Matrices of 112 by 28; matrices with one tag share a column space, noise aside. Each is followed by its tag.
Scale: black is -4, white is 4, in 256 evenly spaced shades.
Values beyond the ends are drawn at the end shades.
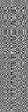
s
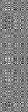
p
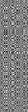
s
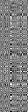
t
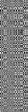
s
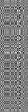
s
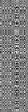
s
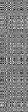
p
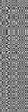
s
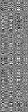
p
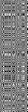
t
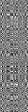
t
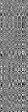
t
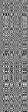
t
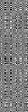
p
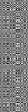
p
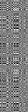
p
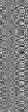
s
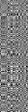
t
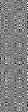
p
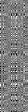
t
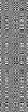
p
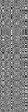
s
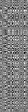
s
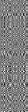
t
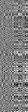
t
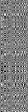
t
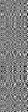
t
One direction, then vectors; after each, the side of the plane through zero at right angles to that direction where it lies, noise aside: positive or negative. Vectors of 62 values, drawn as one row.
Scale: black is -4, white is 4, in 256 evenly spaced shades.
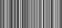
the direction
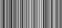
positive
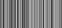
positive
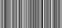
negative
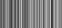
positive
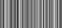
positive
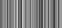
negative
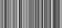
negative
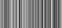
negative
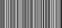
positive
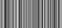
negative
